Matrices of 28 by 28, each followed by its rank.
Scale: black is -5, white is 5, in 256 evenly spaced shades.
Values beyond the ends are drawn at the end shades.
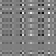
one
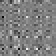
three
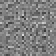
five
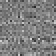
five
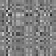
two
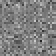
five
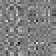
three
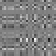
two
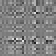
two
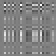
one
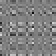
two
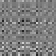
two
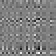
two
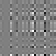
one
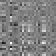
three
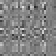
three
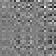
three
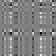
one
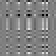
one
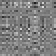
three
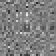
five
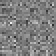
five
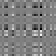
one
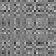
two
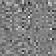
five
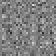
five
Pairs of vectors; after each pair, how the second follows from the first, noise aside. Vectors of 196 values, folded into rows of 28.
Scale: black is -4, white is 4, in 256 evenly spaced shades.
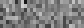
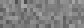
shrunk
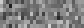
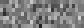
wrapped around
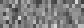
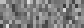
reversed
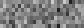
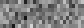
reversed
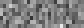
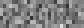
copied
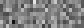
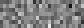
reversed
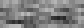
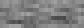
shrunk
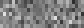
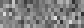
copied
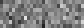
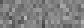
shrunk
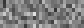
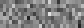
reversed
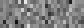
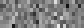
reversed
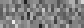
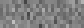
shrunk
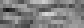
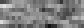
wrapped around
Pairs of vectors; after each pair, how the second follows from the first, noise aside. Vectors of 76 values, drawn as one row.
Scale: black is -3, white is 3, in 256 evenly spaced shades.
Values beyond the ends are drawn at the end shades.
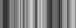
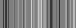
partly zeroed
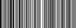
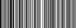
copied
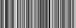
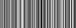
shuffled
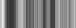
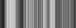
negated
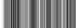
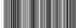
copied
